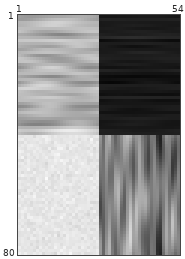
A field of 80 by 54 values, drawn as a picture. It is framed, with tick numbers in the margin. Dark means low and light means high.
It is made of 2 by 2 panels. Panel 1,1: high, streaked across. Panel 1,2: very low, streaked across, faint in contrast. Panel 2,1: very high, fine-grained, faint in contrast. Panel 2,2: middling, streaked downward, strong in contrast.
